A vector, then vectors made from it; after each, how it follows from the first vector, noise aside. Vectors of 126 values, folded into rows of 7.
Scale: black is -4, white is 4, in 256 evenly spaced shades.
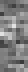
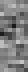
negated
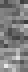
wrapped around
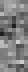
negated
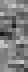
negated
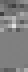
partly zeroed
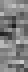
negated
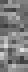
wrapped around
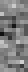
negated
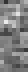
wrapped around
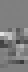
partly zeroed
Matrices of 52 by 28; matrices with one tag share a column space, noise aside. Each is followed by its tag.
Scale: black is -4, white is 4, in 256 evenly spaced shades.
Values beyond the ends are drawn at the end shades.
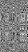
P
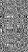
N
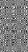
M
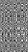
P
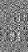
P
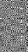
M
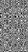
N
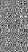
N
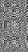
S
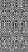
S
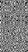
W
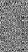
W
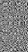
W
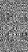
P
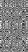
S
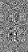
P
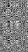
S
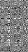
M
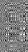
P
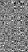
W
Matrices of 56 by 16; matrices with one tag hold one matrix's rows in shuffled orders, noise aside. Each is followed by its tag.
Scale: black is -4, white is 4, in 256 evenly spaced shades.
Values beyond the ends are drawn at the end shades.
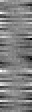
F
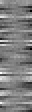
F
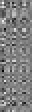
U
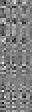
U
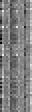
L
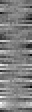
F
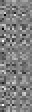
U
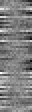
F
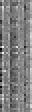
L
